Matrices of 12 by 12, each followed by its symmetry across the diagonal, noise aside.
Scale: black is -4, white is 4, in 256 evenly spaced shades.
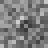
symmetric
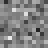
neither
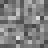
symmetric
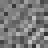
symmetric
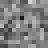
neither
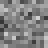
neither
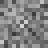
symmetric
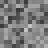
symmetric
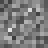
symmetric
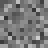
symmetric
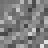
symmetric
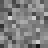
neither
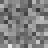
neither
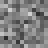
neither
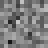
neither
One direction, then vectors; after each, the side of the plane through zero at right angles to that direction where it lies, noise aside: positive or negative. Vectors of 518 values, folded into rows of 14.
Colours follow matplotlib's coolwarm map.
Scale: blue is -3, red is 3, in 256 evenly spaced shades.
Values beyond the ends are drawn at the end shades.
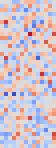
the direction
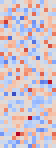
positive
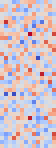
positive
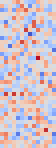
negative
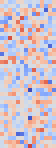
negative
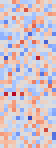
negative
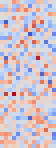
negative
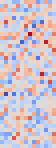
positive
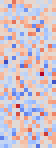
positive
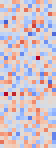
negative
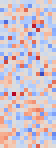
negative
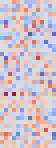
negative
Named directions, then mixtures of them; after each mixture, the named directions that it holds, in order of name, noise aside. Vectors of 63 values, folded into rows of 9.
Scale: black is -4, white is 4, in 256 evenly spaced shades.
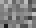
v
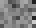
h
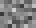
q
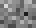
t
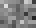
h, t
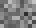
h, t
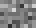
q, t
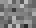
q, v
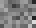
h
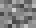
q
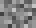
q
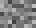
h, q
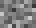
q
